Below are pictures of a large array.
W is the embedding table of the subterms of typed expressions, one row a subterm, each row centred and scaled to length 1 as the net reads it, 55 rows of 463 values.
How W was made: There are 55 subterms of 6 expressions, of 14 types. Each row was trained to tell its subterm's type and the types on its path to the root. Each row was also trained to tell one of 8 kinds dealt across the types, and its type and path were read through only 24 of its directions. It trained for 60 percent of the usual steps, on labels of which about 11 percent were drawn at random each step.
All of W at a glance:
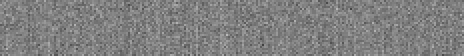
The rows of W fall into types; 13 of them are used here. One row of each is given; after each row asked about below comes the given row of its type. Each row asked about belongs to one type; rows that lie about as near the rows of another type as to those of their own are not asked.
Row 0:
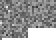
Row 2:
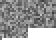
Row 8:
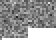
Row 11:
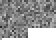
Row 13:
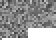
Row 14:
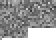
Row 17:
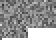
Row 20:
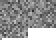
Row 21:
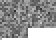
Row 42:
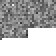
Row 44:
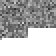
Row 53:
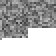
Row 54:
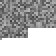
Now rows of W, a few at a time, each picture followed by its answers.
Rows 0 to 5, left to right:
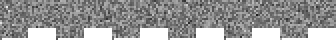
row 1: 8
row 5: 0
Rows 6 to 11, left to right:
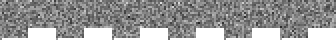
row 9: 2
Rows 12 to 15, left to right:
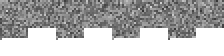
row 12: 44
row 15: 20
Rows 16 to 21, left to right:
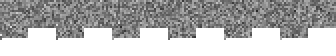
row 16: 2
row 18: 17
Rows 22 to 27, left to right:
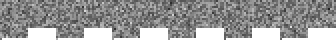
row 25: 11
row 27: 13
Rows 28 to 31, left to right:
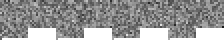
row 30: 17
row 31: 11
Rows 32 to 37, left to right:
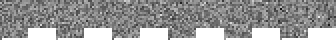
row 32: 8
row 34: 2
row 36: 53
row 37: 8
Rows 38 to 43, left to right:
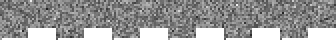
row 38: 0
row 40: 0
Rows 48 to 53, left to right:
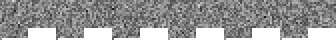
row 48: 21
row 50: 54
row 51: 11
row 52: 44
